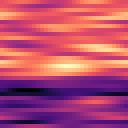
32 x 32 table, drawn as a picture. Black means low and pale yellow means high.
The top part is higher, up to a seam about 60% of the way down. The ninth with the lowest average is the bottom left. Streaks run across, left to right.
